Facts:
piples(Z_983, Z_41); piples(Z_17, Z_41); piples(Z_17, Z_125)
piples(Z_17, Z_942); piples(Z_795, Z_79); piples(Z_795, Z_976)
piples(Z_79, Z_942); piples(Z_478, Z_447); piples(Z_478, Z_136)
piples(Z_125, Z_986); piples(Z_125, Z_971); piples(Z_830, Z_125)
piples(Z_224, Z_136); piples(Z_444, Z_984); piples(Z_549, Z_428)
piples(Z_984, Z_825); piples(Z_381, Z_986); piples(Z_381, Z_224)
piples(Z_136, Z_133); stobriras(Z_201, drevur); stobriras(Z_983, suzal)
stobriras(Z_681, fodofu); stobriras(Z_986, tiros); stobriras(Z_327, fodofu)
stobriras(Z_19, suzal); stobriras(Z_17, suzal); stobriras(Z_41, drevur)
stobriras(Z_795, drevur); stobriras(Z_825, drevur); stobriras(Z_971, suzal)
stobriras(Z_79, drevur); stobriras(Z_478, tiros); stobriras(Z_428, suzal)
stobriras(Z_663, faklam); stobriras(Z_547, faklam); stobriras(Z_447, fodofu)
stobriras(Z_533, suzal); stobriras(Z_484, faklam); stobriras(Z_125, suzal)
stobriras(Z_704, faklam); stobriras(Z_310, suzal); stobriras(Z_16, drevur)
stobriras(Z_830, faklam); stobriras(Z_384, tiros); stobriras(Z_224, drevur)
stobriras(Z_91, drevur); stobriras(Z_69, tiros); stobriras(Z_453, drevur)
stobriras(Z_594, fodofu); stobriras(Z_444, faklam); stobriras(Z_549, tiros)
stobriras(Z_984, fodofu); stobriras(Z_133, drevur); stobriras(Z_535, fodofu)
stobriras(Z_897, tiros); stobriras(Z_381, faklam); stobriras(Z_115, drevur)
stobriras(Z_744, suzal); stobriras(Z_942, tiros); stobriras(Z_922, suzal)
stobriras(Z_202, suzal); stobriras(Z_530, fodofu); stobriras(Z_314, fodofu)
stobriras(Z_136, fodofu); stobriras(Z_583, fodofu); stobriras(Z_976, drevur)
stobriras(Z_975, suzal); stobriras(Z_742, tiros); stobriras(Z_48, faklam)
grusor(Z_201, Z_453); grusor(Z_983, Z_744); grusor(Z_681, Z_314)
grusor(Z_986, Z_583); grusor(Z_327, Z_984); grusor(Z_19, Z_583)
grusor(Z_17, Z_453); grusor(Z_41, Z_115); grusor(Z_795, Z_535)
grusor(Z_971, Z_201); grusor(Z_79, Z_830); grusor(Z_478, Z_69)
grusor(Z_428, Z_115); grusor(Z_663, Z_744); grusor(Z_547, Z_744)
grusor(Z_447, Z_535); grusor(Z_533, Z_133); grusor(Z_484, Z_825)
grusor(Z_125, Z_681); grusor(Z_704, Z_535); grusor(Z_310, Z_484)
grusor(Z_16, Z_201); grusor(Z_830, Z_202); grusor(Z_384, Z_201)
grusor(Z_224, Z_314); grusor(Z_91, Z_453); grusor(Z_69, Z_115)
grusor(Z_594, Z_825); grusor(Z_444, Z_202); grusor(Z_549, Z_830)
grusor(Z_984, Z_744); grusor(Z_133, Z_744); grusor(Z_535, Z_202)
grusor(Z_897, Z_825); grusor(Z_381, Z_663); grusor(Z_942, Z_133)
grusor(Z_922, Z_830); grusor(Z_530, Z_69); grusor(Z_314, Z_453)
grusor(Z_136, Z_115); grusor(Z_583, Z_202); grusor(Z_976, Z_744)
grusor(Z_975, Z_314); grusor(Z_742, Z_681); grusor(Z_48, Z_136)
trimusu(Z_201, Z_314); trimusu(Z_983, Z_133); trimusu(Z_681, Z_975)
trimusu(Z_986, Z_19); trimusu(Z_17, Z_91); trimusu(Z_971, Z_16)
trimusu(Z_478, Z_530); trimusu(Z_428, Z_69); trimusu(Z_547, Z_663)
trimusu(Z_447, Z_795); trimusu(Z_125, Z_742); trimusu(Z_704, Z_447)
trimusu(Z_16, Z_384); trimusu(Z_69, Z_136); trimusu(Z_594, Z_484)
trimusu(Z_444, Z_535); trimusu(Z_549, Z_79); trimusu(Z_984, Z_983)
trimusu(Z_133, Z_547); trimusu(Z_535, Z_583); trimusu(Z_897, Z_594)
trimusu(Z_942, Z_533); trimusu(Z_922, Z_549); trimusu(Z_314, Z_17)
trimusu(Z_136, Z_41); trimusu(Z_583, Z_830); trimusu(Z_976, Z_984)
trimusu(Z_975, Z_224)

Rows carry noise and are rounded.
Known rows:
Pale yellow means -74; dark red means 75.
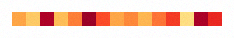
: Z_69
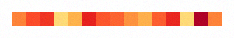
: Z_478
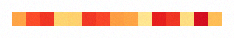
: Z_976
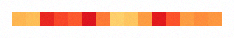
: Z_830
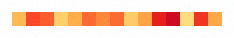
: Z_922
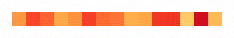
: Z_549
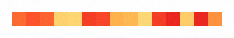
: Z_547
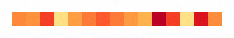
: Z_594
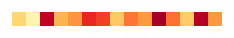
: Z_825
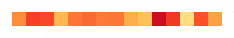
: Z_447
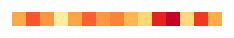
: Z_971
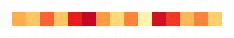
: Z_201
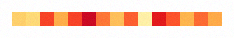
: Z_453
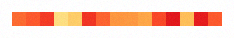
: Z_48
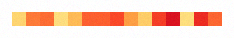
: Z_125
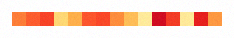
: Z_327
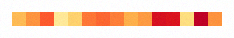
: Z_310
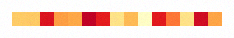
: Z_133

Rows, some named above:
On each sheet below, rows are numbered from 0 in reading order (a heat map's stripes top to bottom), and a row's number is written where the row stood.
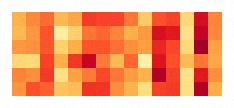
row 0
Z_742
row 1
Z_310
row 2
Z_897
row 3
Z_453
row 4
Z_594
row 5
Z_942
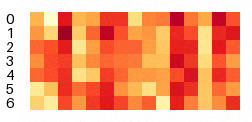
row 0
Z_484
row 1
Z_136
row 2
Z_530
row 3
Z_447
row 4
Z_48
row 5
Z_202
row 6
Z_314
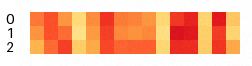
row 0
Z_384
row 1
Z_16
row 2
Z_224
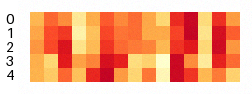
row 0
Z_17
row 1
Z_428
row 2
Z_41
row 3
Z_984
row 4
Z_201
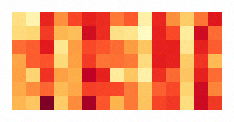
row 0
Z_681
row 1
Z_744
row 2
Z_530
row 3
Z_91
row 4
Z_663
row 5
Z_742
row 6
Z_115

